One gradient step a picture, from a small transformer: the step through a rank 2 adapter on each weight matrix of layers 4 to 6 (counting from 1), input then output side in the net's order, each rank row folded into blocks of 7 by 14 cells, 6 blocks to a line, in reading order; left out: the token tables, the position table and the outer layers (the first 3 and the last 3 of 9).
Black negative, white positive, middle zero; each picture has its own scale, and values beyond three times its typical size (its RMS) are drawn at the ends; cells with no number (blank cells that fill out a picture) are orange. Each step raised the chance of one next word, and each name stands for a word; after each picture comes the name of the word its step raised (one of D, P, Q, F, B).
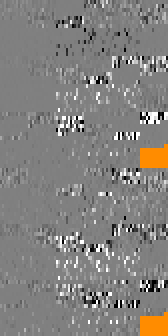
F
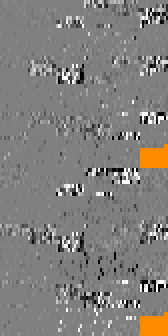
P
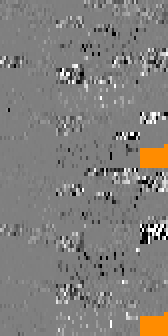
P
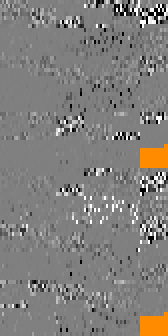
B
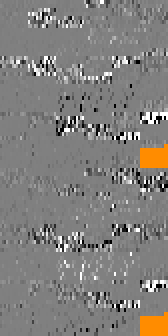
F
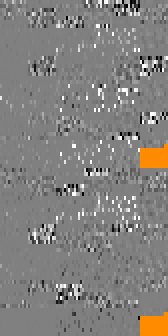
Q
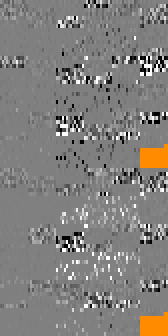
F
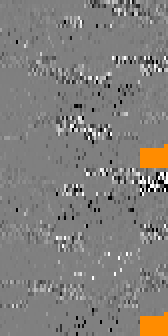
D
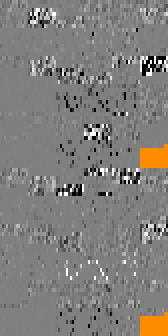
D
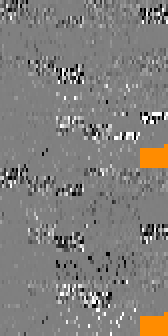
P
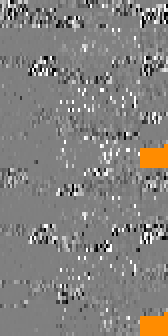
Q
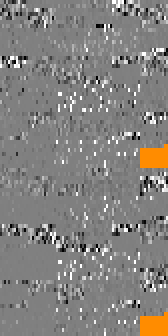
Q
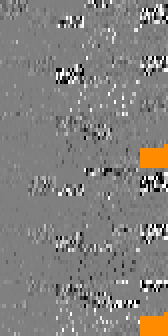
P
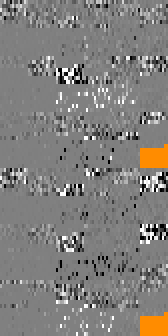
P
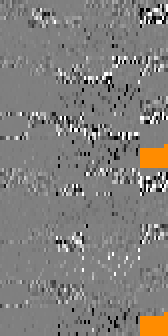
D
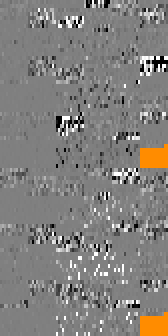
F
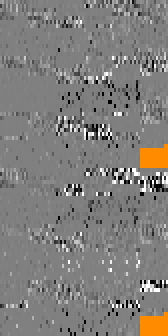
D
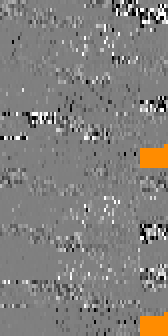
B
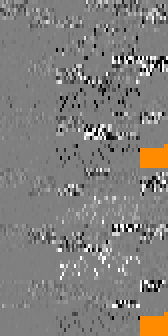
F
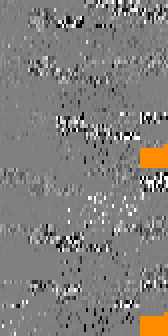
B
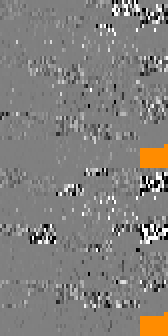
B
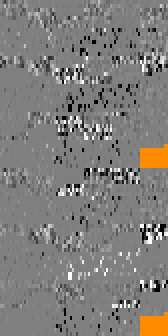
D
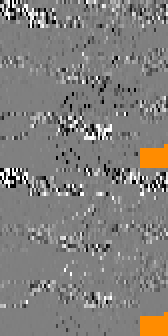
D
